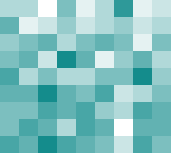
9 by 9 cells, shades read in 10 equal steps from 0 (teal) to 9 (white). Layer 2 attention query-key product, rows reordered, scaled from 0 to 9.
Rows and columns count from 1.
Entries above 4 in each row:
7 8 3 4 4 2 2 2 1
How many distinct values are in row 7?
5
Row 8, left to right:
4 2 3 6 2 3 9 3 3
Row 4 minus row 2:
1 -5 0 -5 -4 2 0 -4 0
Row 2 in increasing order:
3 5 5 6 6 7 7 7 8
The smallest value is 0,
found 4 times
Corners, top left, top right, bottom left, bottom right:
6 7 2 4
